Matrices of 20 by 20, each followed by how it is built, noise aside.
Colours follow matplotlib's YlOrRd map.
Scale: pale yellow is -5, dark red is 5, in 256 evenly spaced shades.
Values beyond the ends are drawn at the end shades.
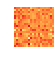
low rank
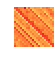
Toeplitz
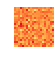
low rank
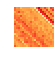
Toeplitz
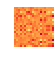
low rank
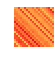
Toeplitz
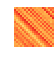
Toeplitz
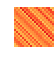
Toeplitz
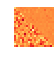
lower triangular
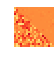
lower triangular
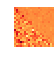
lower triangular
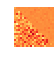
lower triangular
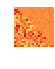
lower triangular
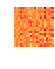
low rank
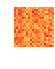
low rank
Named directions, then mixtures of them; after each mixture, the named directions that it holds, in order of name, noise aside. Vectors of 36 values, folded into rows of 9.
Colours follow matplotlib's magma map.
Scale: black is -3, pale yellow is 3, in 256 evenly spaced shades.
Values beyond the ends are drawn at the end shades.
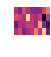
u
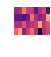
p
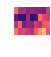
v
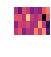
u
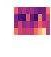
u, v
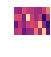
u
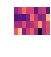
p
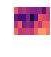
v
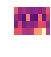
u, v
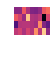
u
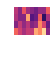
u, v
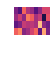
p, u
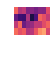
v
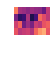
v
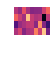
u
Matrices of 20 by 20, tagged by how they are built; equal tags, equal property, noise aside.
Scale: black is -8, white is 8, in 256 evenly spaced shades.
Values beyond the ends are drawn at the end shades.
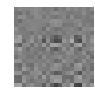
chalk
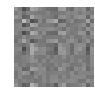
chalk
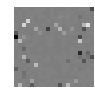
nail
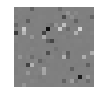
nail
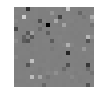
nail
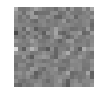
chalk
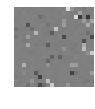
nail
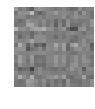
chalk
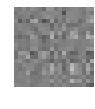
chalk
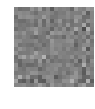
chalk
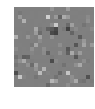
nail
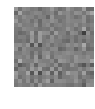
chalk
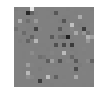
nail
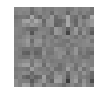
chalk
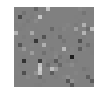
nail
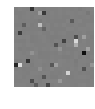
nail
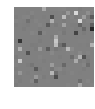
nail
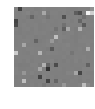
nail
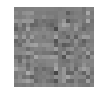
chalk
